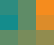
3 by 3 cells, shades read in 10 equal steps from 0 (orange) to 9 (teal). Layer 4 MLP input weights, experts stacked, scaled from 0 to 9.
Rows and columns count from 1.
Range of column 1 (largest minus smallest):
3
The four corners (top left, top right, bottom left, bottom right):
8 0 6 4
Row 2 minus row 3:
3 1 -3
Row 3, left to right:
6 5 4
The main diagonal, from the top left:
8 6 4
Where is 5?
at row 3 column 2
